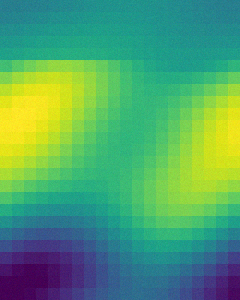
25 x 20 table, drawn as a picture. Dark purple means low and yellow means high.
Average level on the scale: 60%. Seam: horizontal, 20% of the way down, the top part calmer. Ninth with the lowest average: bottom left.
